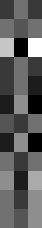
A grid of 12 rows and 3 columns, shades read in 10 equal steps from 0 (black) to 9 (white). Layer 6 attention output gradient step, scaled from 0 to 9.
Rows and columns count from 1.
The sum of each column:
39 35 42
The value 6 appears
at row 10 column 3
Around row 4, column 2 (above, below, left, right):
0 4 2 2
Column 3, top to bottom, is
2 4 9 2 1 0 4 0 4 6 5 5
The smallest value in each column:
1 0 0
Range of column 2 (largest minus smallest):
5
